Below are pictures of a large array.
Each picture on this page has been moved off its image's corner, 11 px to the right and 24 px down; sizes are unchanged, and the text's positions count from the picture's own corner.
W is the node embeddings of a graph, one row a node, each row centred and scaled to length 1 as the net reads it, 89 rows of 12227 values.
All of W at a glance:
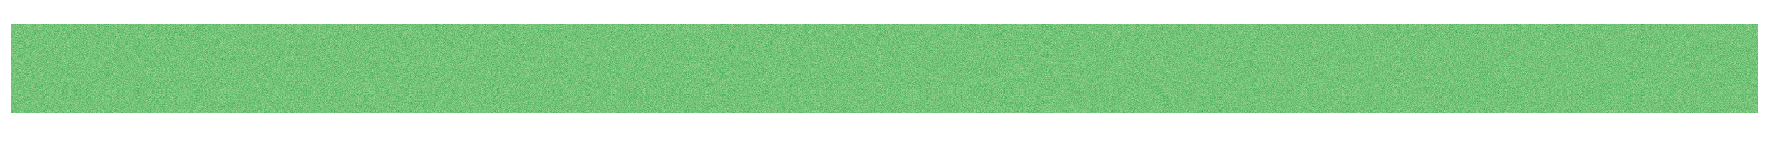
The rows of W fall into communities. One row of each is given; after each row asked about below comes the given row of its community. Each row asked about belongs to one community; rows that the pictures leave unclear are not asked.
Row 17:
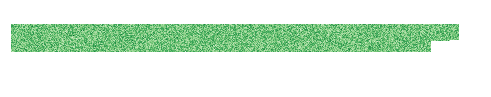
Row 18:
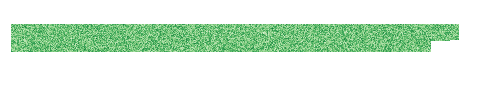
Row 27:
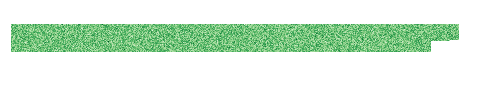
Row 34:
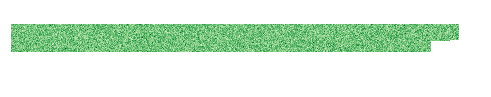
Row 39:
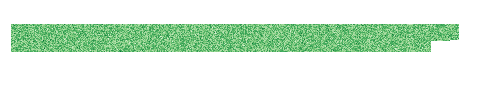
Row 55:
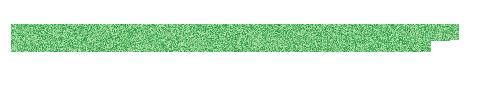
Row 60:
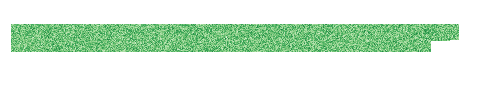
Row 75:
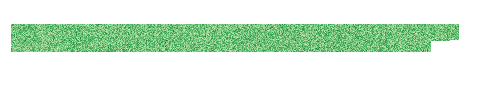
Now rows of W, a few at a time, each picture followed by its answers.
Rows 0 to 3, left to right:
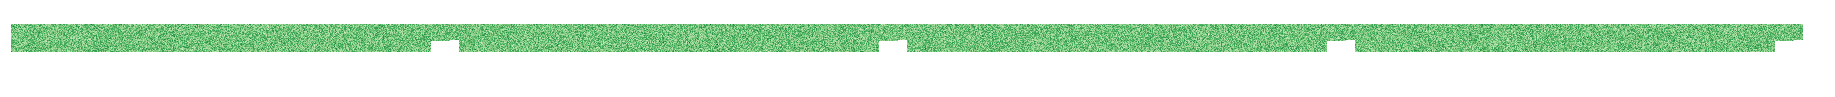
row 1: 55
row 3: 17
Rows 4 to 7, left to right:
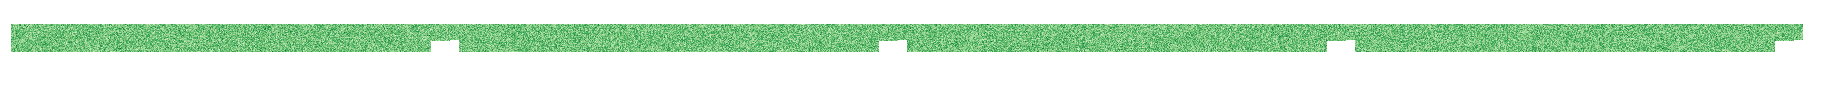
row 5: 17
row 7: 39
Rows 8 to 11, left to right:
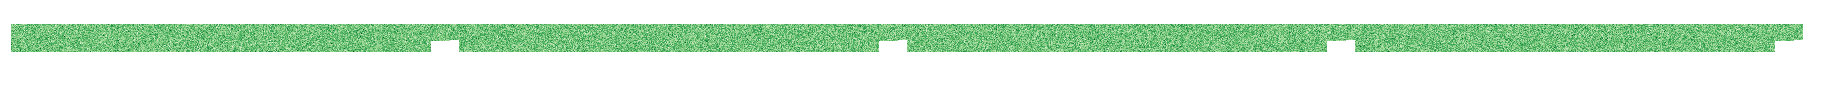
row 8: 60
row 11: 39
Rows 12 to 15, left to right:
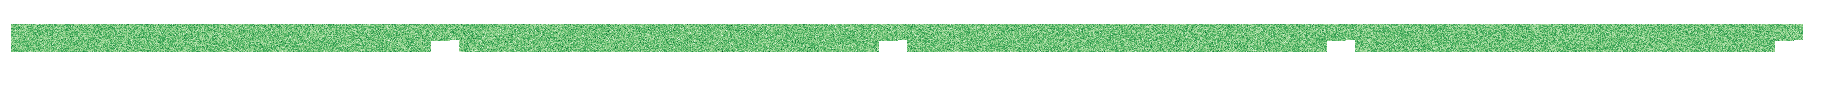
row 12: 34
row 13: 75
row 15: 18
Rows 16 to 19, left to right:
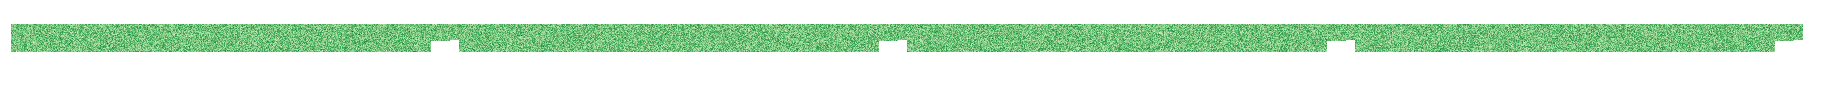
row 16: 55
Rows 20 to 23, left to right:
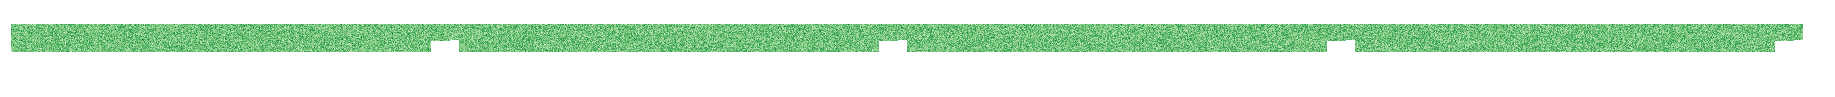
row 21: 18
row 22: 75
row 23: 39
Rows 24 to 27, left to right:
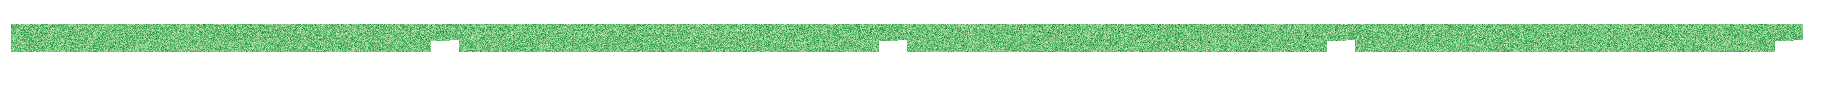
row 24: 17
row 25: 75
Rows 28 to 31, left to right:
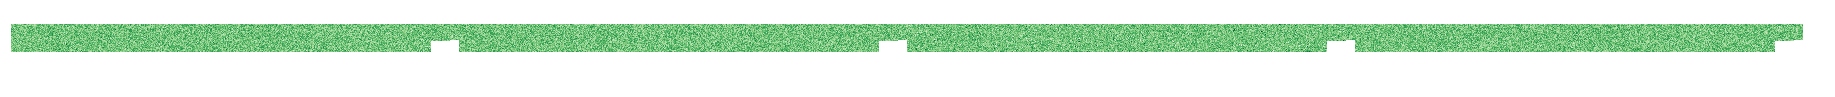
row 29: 27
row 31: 17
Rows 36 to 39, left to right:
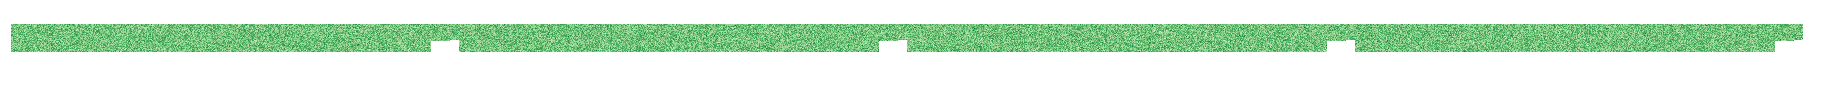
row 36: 34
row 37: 39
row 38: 18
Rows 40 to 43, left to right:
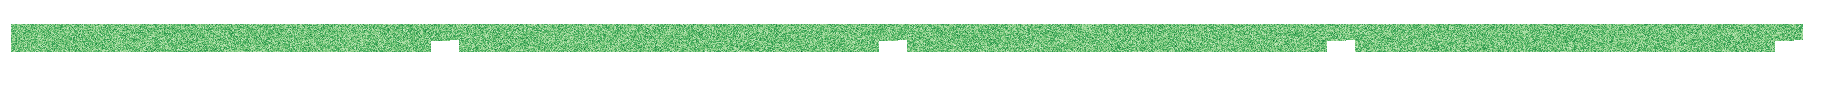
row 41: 60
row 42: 18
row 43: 39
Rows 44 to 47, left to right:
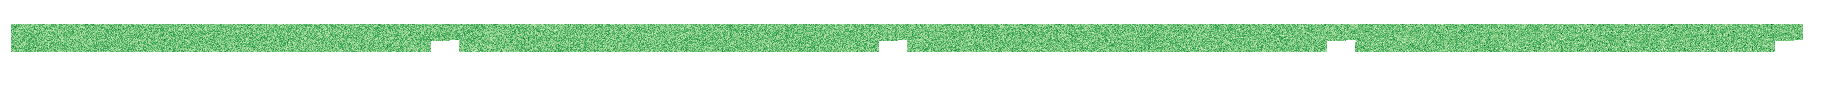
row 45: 75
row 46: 18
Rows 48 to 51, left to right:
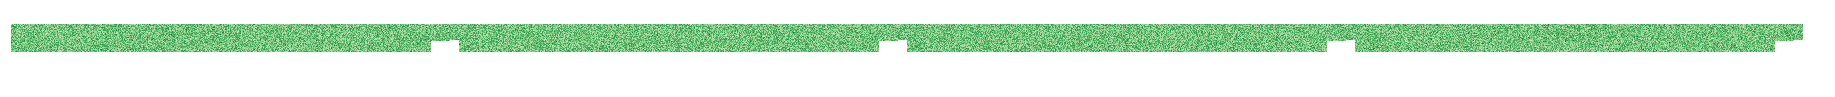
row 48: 17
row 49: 39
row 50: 39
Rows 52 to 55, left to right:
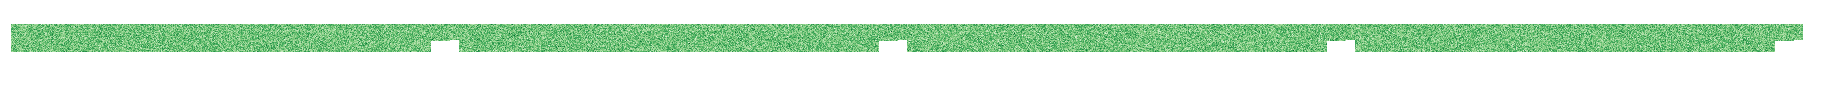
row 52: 34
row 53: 17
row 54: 27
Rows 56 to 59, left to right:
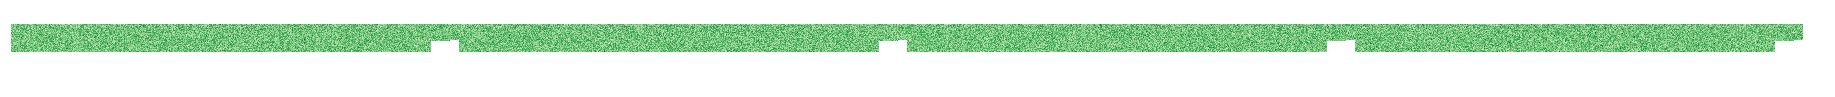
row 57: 18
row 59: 34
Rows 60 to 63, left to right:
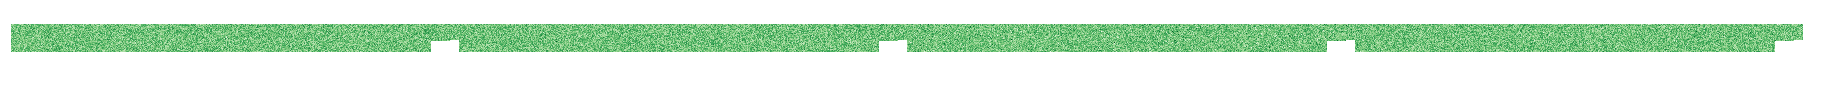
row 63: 55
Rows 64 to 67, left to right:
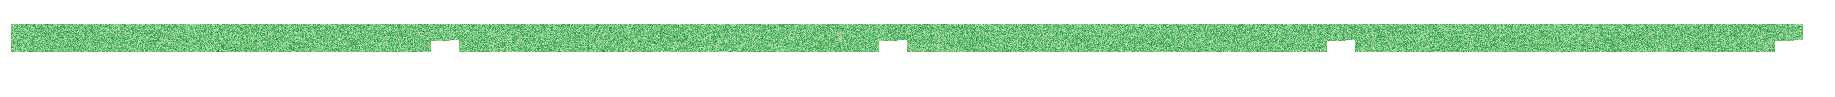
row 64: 18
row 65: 17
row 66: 75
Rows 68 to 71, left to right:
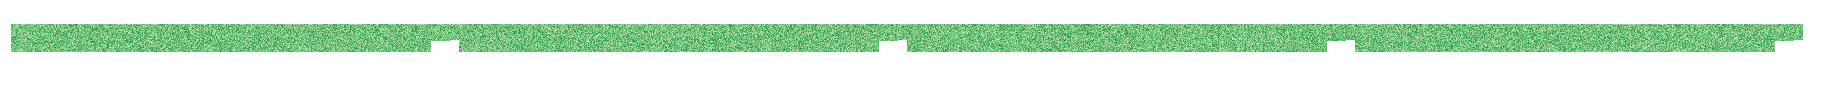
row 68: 18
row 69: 75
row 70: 27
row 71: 17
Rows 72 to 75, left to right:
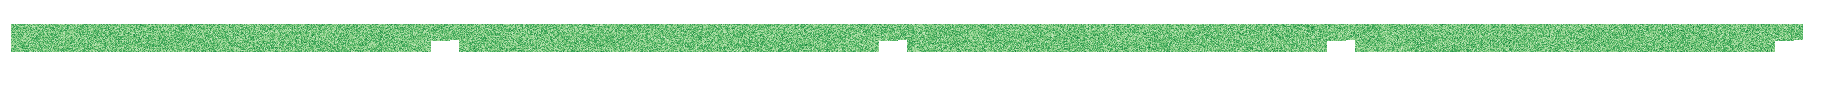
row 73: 34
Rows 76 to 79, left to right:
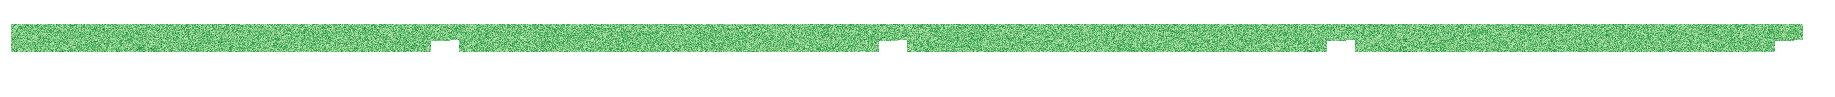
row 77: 17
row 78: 18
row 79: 60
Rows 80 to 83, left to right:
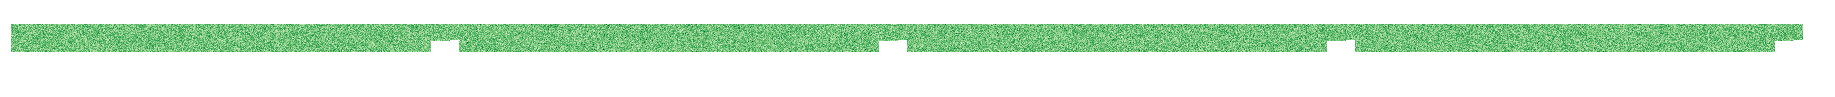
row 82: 60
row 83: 27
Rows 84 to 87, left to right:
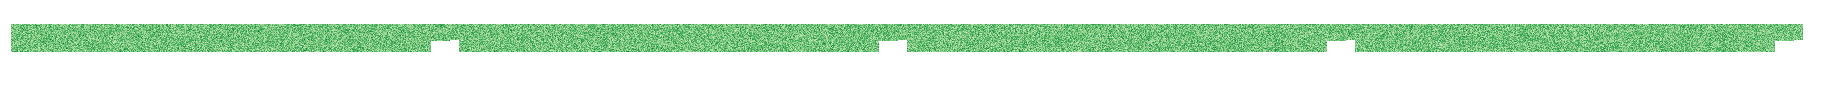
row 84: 39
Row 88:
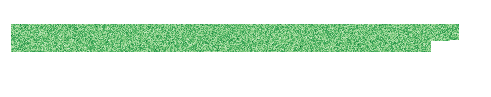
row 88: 39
